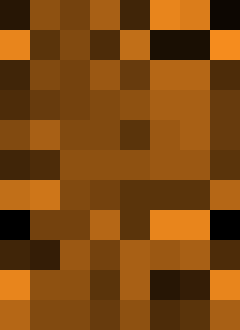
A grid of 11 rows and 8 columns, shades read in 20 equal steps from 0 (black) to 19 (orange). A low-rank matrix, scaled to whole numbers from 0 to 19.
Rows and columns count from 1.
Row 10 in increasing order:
3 4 7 11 11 13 18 18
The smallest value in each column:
0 4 9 6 5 2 2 0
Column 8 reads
1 19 6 8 8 7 14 0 6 18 13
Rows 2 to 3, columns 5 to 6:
15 2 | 8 14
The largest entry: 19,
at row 2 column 8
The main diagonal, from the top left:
3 7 9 10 7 12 7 0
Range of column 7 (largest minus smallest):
16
